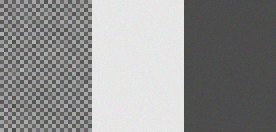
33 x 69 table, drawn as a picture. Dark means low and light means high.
It is made of 1 by 3 panels. Panel 1,1: middling, checkered, strong in contrast. Panel 1,2: very high, flat. Panel 1,3: low, flat.
